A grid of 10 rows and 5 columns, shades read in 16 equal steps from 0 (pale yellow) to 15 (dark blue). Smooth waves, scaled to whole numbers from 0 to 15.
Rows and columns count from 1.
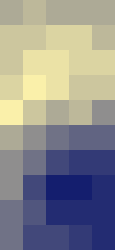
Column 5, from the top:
5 4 2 3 7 10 13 14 14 14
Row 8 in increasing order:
7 12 14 15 15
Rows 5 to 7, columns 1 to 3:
0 3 5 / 5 7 9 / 7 9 12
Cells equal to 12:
4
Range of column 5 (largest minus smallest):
12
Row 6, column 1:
5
